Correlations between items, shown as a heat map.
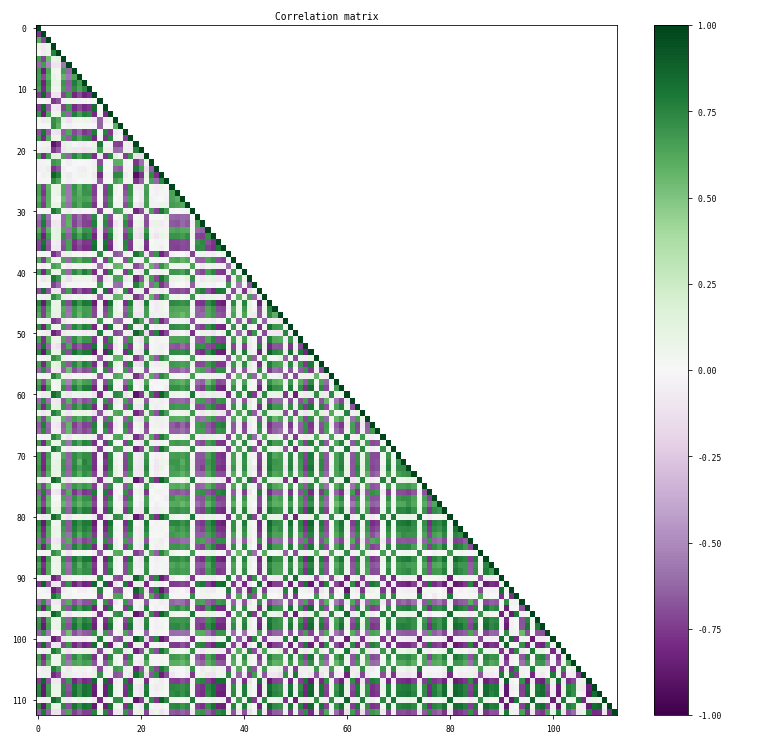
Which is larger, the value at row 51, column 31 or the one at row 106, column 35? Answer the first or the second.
the second
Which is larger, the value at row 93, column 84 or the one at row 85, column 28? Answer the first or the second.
the second
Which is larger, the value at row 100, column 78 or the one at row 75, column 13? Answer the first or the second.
the first
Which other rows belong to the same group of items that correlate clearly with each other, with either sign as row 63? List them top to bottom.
3, 4, 12, 15, 16, 19, 20, 22, 23, 24, 25, 30, 37, 39, 41, 42, 44, 48, 50, 54, 57, 60, 67, 69, 74, 80, 86, 90, 92, 93, 96, 100, 102, 105, 106, 110
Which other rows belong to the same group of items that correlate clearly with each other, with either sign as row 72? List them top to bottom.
0, 1, 2, 5, 6, 7, 8, 9, 10, 11, 13, 14, 17, 18, 21, 26, 27, 28, 29, 31, 32, 33, 34, 35, 36, 38, 40, 43, 45, 46, 47, 49, 51, 52, 53, 55, 56, 58, 59, 61, 62, 64, 65, 66, 68, 70, 71, 73, 75, 76, 77, 78, 79, 81, 82, 83, 84, 85, 87, 88, 89, 91, 94, 95, 97, 98, 99, 101, 103, 104, 107, 108, 109, 111, 112
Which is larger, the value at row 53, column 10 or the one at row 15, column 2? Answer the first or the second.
the first
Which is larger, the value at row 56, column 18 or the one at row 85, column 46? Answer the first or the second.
the second
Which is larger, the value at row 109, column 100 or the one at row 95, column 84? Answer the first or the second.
the first
